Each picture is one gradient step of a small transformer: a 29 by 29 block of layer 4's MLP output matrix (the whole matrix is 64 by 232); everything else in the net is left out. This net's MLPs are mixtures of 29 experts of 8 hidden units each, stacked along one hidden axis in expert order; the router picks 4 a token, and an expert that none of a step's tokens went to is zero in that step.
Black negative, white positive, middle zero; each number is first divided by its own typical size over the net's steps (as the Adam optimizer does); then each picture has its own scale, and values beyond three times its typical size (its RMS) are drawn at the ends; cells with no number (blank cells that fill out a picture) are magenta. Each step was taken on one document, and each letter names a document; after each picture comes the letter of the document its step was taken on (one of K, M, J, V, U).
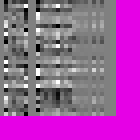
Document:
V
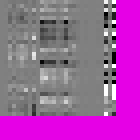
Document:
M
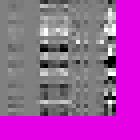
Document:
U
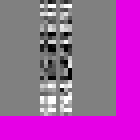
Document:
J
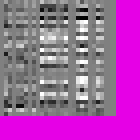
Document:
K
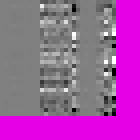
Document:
M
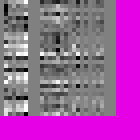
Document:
V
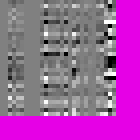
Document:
U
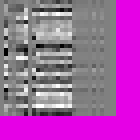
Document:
V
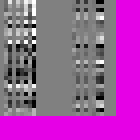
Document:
K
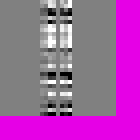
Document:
J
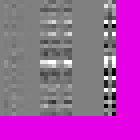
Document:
M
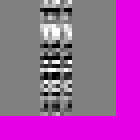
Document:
J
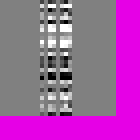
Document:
J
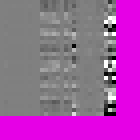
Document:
M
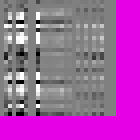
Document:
V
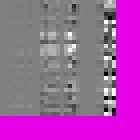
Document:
M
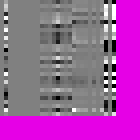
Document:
V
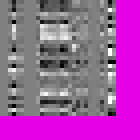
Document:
U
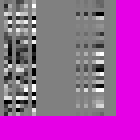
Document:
K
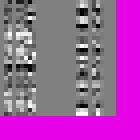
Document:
K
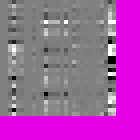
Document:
U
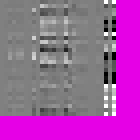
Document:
M
